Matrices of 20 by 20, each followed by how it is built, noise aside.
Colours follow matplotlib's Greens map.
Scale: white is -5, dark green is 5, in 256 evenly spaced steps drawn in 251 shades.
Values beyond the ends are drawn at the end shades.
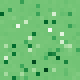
sparse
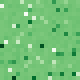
sparse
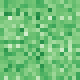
low rank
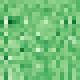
low rank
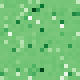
sparse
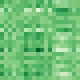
low rank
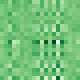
low rank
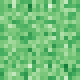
low rank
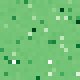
sparse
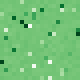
sparse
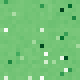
sparse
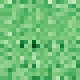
low rank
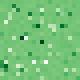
sparse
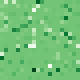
sparse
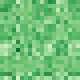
low rank
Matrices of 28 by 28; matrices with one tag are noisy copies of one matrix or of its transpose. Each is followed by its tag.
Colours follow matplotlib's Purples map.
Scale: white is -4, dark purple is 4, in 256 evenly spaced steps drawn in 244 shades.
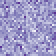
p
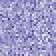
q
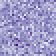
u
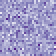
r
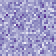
u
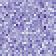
u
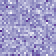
p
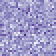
q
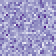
u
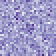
r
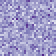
r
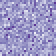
q
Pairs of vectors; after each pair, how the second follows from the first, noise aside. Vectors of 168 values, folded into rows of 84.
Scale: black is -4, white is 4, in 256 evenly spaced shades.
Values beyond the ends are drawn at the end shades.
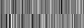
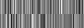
negated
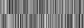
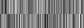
negated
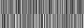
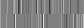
partly zeroed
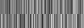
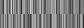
wrapped around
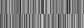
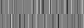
partly zeroed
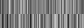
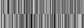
wrapped around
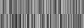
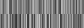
copied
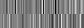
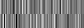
wrapped around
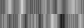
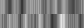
negated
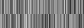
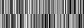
scaled up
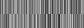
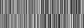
copied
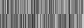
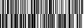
scaled up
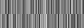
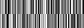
scaled up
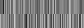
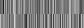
copied
